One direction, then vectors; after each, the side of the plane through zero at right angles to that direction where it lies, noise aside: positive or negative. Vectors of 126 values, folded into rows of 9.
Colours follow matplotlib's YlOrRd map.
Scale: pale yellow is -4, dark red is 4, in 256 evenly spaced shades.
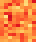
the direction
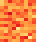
positive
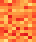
positive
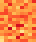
positive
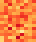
positive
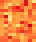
negative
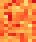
positive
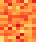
positive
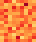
negative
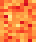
negative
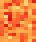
positive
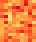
negative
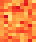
negative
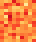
positive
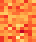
negative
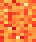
positive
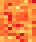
positive
